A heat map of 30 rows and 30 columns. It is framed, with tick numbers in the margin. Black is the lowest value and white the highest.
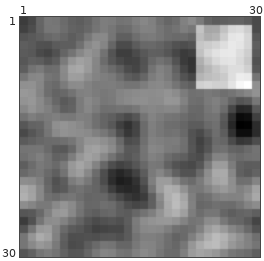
The top right is the ninth with the highest average. Neither half mirrors the other. The middle right is the ninth with the lowest average. The top right is the roughest part. The texture is blotchy. In the top right lies a patch that is higher than the rest.
